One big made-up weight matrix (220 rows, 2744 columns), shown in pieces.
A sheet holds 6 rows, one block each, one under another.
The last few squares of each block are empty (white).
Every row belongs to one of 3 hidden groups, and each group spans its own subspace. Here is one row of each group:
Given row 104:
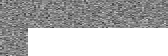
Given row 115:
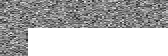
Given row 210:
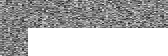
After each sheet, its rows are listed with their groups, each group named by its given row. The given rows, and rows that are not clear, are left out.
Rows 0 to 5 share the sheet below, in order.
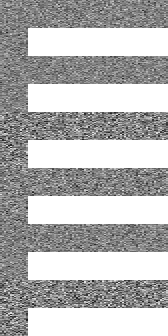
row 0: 104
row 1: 115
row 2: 115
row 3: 115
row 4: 104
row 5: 115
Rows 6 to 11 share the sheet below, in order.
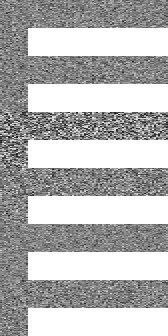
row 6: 210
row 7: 104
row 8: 115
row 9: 115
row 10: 115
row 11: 115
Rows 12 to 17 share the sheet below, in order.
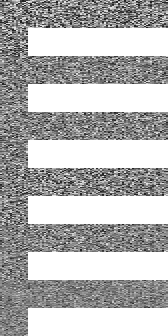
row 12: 115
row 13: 115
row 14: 115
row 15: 104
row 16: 104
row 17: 104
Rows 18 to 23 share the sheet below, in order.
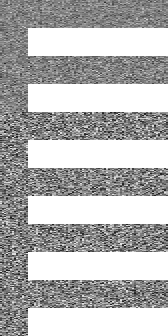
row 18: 104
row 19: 104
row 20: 115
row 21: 104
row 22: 210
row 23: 210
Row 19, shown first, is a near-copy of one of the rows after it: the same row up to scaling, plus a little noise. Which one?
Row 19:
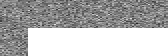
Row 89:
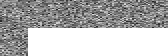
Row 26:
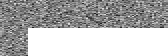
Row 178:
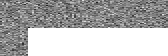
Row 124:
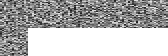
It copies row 89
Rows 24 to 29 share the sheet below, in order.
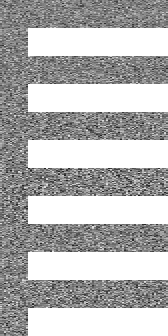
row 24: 210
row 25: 210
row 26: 104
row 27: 210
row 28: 104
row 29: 115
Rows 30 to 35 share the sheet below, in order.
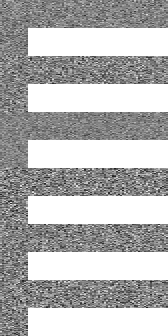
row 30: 104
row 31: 104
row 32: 210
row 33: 115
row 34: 210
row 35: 115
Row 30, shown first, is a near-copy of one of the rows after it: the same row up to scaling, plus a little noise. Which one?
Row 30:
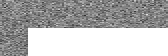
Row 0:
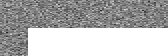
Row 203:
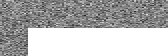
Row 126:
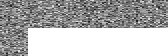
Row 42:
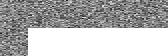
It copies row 203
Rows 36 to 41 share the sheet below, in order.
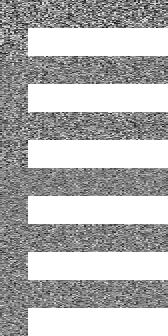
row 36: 104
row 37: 210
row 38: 210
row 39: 115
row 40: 115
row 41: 104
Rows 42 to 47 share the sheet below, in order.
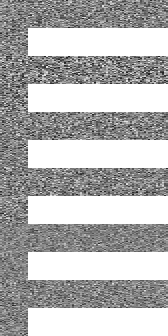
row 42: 104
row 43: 210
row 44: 104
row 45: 210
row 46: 104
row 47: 104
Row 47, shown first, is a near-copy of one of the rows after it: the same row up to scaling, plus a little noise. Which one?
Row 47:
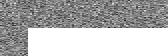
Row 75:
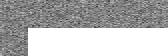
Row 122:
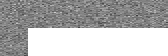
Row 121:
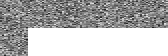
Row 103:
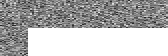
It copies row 103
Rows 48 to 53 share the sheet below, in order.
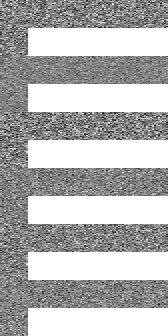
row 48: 104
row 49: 115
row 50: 115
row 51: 210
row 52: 115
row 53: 104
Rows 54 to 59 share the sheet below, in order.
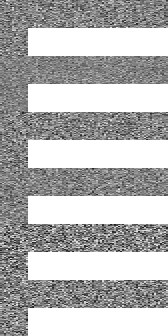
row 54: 210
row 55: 210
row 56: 115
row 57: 104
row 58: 115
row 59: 115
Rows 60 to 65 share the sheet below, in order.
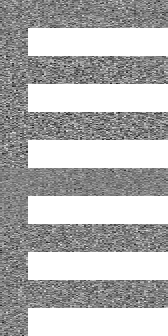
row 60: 210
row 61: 210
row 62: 104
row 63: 210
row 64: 115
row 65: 104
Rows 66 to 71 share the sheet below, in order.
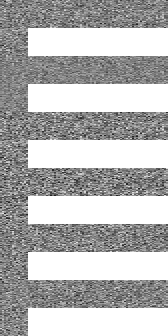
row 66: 210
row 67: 210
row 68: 210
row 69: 210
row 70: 210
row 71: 210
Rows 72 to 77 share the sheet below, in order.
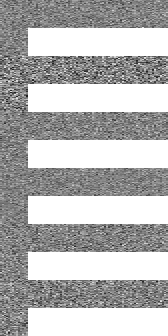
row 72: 210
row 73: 115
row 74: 115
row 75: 104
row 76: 210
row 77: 104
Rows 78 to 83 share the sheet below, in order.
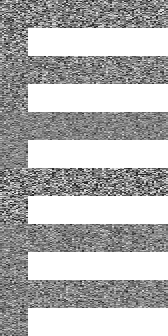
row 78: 104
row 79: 210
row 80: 115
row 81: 115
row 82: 104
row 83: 104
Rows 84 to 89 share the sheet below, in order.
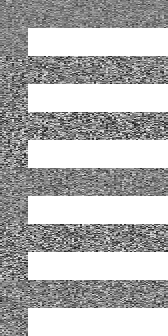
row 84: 210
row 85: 210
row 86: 210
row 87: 104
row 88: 104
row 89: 104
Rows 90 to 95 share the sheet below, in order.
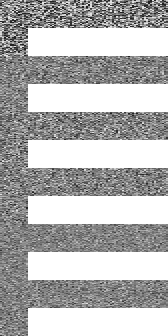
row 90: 104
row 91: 210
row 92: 104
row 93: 115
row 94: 115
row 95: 210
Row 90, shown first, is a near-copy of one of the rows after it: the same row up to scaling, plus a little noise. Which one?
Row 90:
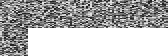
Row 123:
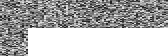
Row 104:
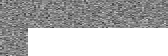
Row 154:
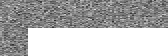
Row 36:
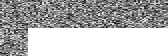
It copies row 154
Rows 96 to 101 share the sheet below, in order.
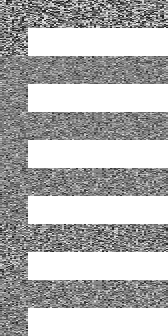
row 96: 210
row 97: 115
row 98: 115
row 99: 115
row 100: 104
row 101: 115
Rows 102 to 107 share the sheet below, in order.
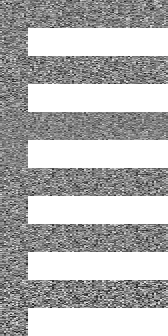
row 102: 104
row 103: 104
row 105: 115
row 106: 115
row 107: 115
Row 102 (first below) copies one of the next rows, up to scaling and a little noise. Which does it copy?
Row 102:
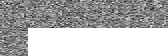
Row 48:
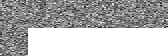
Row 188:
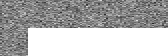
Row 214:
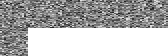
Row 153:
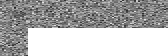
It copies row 214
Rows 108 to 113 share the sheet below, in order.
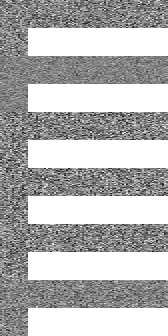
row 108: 210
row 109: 115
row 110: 210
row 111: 210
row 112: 104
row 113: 210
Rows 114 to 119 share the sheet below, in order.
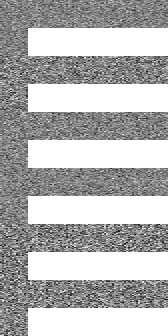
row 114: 210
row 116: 115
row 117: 210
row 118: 210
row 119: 104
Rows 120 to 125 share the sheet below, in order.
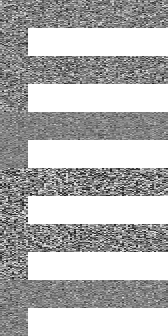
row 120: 104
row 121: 104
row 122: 104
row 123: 104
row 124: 104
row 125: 115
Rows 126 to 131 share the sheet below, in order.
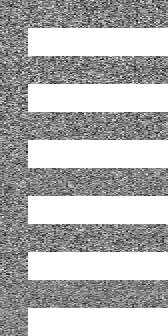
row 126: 104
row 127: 210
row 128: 115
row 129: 104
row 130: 210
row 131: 210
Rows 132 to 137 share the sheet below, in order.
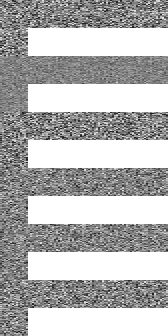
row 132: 210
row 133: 115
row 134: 115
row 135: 115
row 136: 104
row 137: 115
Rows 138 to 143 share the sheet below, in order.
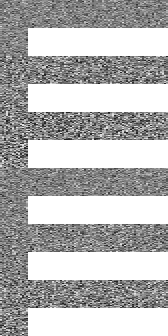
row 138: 115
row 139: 210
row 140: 104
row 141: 115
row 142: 210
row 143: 210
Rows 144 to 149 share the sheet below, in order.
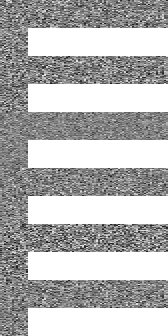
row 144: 210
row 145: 210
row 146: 115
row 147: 115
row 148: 115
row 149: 210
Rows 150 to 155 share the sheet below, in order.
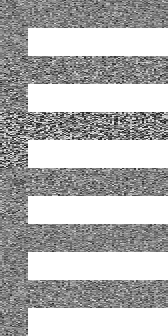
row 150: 104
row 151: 115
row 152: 104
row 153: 104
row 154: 104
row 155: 104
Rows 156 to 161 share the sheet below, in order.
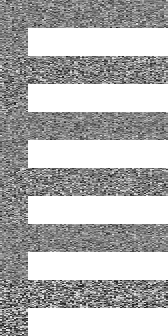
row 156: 210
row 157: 104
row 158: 210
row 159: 115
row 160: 210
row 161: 210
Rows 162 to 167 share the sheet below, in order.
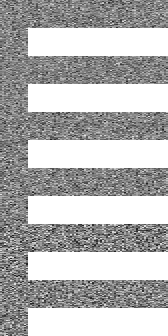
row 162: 210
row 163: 210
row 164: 210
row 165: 115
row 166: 115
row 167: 104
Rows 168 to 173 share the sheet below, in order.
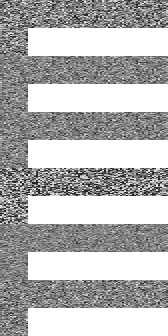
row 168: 115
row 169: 115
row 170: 115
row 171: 210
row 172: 115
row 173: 115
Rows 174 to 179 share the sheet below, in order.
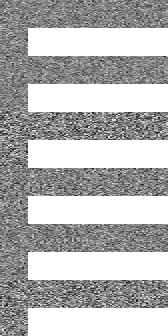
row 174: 115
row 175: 210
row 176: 115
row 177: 104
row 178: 104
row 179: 104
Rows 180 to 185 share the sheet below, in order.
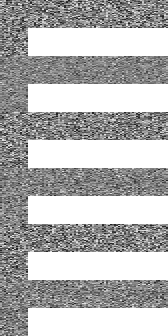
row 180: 210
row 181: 115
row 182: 115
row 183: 210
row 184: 115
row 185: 210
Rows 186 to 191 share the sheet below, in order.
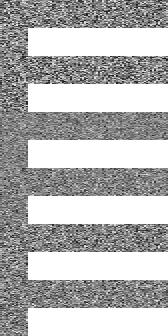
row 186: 115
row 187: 115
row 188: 104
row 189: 115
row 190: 115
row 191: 115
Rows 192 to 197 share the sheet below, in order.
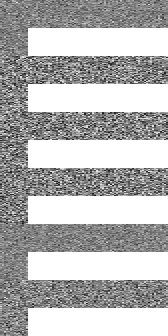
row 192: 210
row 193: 115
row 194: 115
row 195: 104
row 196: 104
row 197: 115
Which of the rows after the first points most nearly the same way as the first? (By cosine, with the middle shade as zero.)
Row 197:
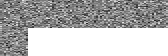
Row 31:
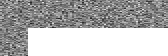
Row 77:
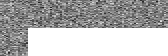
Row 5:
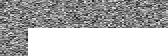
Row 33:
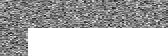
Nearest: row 5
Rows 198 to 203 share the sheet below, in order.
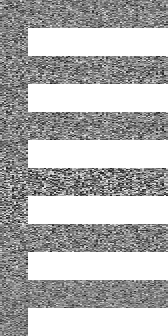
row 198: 104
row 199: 210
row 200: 210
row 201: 210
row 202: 115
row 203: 104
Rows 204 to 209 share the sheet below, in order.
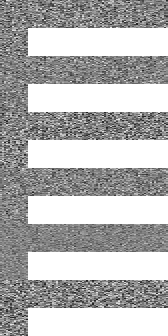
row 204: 210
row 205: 104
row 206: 210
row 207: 115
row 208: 210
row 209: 104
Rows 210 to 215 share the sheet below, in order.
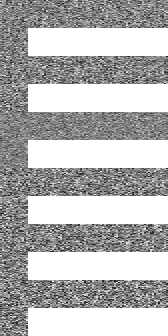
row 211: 210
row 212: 115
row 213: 210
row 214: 104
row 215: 115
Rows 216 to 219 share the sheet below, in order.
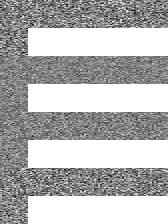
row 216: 210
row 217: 115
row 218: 115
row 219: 115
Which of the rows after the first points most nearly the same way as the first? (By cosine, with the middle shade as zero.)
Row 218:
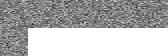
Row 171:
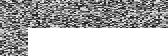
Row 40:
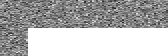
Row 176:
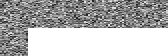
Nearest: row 176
